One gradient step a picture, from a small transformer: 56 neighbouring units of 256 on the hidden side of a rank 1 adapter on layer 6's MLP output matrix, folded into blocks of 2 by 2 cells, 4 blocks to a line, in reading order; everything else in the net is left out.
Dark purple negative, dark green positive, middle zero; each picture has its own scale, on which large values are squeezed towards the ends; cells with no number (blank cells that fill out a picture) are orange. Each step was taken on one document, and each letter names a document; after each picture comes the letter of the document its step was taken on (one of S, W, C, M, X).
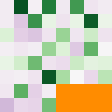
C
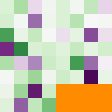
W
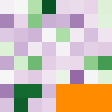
W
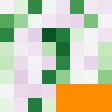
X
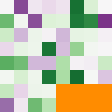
C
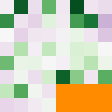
C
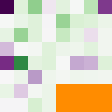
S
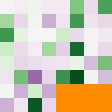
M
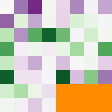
X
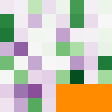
M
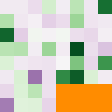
M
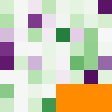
W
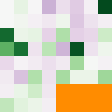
M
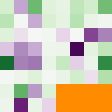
W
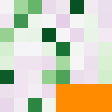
X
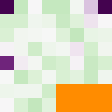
S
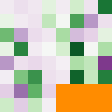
M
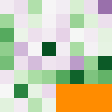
M
